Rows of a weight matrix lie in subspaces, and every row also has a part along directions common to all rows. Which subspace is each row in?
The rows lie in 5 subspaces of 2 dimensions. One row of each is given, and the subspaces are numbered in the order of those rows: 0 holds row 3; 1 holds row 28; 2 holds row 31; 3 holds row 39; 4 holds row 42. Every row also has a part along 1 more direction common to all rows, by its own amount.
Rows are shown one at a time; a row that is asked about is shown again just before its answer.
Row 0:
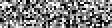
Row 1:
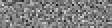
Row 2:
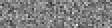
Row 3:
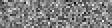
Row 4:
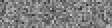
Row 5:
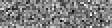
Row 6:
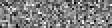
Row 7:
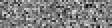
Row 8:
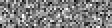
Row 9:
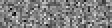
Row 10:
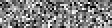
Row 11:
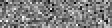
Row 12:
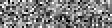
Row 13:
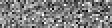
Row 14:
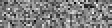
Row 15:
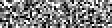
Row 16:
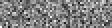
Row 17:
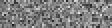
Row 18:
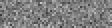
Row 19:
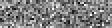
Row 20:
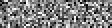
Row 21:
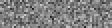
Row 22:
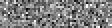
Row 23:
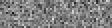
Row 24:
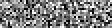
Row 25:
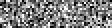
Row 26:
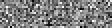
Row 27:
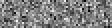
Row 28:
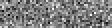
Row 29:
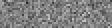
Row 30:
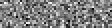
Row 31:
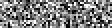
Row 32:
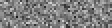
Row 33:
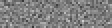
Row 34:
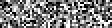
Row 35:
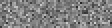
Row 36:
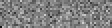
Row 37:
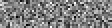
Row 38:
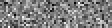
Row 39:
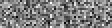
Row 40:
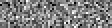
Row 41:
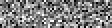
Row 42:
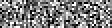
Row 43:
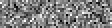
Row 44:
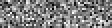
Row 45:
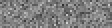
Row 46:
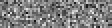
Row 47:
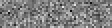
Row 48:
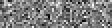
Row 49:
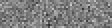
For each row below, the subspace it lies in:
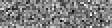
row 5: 1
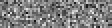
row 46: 2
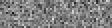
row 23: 1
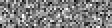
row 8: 2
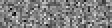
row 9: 3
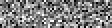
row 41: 2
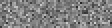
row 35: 4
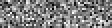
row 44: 1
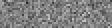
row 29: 0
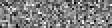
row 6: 0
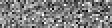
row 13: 2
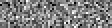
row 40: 4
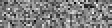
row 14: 2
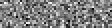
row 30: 1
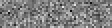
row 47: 4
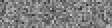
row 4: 3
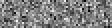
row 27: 3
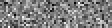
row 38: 3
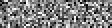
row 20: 0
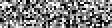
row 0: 1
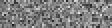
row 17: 2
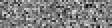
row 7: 2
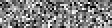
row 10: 3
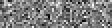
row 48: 0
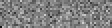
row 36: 4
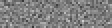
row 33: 0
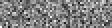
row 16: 4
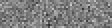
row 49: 3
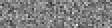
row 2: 0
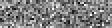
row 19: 1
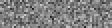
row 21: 1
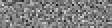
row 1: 0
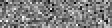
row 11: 3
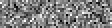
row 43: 4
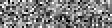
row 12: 1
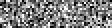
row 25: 2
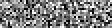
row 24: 3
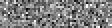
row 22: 2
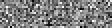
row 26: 3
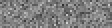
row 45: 4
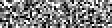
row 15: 0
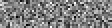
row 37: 0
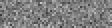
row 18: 1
